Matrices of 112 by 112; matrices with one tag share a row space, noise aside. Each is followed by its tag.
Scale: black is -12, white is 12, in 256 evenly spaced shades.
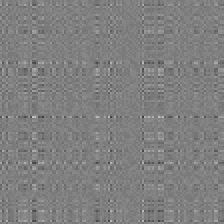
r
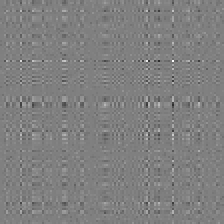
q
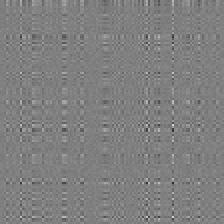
q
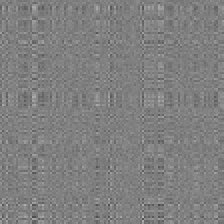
r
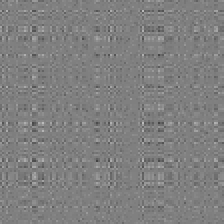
r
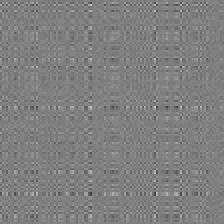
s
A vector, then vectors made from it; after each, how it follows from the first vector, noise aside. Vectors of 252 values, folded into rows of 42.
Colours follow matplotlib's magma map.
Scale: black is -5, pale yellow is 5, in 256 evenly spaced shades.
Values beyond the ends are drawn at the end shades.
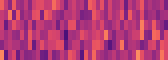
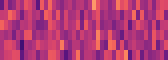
wrapped around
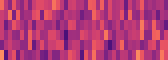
copied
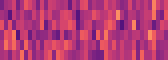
wrapped around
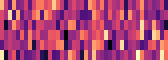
scaled up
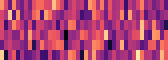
scaled up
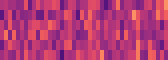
wrapped around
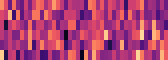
scaled up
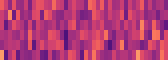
copied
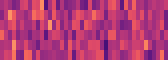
wrapped around
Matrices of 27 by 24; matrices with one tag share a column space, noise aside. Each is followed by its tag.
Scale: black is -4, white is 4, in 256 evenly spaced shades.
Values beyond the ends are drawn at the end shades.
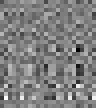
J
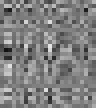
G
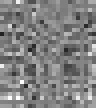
J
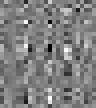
G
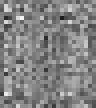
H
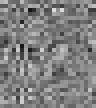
G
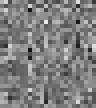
G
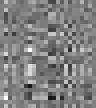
J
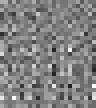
J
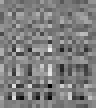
J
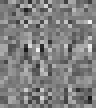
G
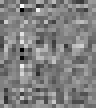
G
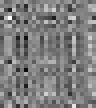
H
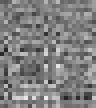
J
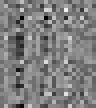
H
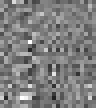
J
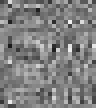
G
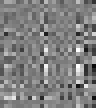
J
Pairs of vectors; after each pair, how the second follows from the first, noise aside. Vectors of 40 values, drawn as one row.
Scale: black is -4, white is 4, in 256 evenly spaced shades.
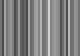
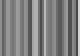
shuffled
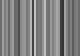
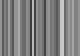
negated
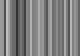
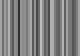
shuffled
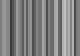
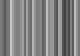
negated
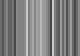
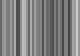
shuffled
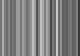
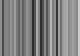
negated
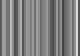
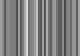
shuffled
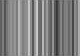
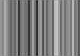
negated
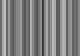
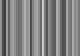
negated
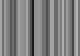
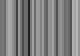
shuffled
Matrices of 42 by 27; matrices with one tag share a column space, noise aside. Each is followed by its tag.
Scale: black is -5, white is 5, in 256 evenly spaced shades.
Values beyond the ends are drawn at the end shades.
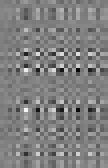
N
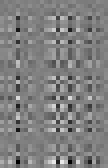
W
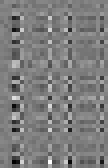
W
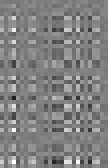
W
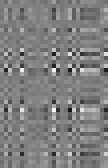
N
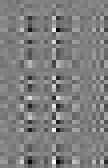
W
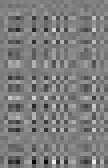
W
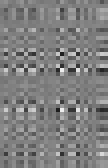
N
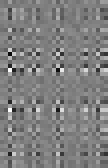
N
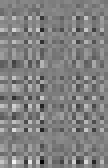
W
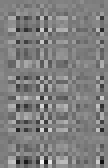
W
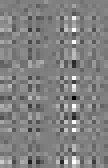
W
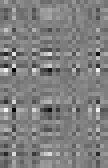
N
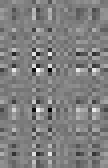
N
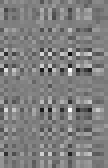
N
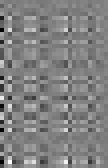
W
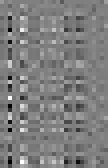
W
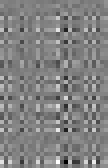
W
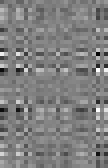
N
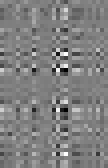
N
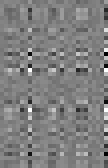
N
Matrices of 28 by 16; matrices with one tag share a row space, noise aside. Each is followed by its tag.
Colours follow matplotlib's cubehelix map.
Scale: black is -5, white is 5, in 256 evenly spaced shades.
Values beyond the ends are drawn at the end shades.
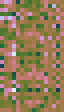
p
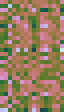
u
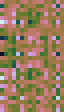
p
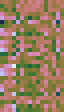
p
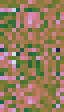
p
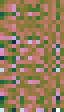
p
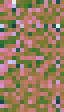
p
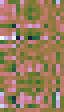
p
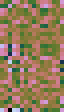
u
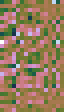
p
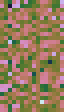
u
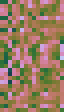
u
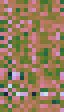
u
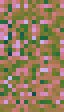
u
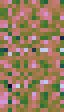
u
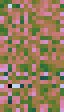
u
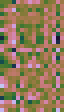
p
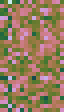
u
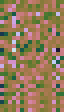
p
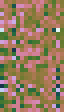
p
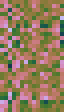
u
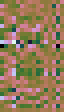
p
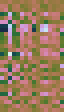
u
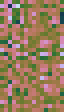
u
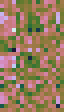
p
